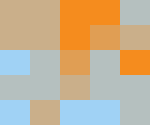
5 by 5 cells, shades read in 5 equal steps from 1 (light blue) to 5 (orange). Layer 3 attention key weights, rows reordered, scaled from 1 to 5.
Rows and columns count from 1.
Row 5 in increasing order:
1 1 1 2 3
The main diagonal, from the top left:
3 3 4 2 2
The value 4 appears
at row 2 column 4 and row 3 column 3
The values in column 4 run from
1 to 5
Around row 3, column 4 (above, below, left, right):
4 2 4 5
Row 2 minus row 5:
2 0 4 3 1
